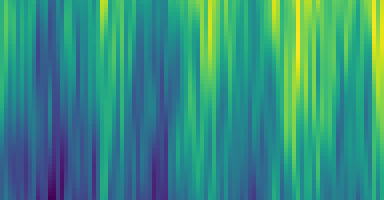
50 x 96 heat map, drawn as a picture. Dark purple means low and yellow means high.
The ninth with the highest average is the top right. There is an overall slope up to the top right. Stripes running up and down repeat 4 times from left to right. The ninth with the lowest average is the bottom left.
